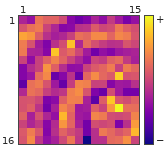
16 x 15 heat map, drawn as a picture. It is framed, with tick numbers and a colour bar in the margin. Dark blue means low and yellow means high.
Histogram: bell-shaped. Ninth with the highest average: bottom right. Rings: centred on the bottom right.
